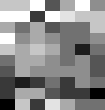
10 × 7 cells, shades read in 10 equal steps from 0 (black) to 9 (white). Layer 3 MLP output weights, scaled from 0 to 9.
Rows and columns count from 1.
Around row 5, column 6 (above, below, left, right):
4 5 4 4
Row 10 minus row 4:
-9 2 -4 3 2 0 -1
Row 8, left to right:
2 1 2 4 2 5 4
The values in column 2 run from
1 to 9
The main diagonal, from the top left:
7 9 6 5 4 5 3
